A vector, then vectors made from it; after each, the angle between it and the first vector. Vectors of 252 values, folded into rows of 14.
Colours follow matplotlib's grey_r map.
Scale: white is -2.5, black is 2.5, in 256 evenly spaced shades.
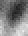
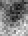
nearly parallel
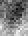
nearly parallel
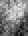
nearly opposite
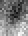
nearly parallel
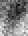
nearly parallel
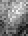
nearly opposite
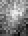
nearly opposite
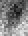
nearly parallel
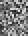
orthogonal
